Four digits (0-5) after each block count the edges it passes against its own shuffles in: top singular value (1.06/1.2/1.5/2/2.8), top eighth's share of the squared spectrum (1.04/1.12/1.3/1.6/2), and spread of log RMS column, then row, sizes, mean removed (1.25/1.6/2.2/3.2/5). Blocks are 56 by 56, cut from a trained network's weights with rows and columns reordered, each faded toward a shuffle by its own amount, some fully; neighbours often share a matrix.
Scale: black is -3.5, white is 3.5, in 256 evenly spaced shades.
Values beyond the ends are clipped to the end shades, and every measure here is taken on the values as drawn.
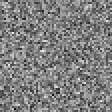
1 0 0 0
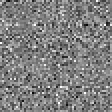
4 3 0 2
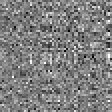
4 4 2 1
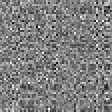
4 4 3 1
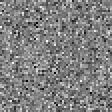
1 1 0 0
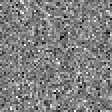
2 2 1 0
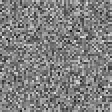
3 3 0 0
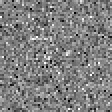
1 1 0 0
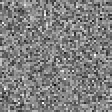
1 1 0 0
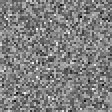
0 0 0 0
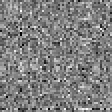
4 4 1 2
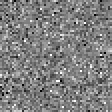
3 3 2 1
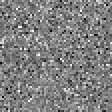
0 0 0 0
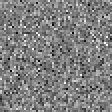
3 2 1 0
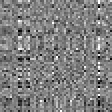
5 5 3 2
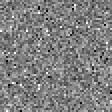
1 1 1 0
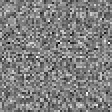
4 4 1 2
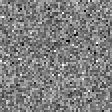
0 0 0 0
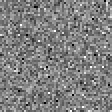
0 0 0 0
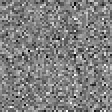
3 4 2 2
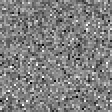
1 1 0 0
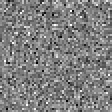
1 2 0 0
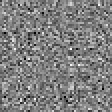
4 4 2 2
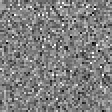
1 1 0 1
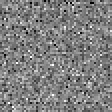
2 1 0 0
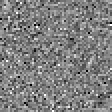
1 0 0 0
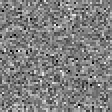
2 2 0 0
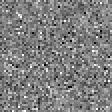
2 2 0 0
